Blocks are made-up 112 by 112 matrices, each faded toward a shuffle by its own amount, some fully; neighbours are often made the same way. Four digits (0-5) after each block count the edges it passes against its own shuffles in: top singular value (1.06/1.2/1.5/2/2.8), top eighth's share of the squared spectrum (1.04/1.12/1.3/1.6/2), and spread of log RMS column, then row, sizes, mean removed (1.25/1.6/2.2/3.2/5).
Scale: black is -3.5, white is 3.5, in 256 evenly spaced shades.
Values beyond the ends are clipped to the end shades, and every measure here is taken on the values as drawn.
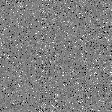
3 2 1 0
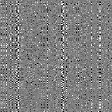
5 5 4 3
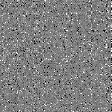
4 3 2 1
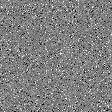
2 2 0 1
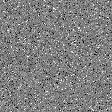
2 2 0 0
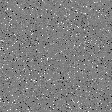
2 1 0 0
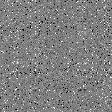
4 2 1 1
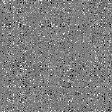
2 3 3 3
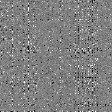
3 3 3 3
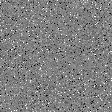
0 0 0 0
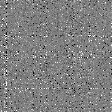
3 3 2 2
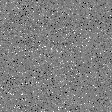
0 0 0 0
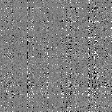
2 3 4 3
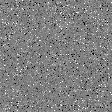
1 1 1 1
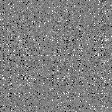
2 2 3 2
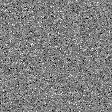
0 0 0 1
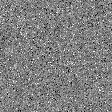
0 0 0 0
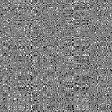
5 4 3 3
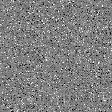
3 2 0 0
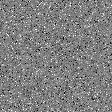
2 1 0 0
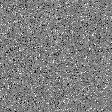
2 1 0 0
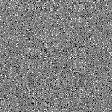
4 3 1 1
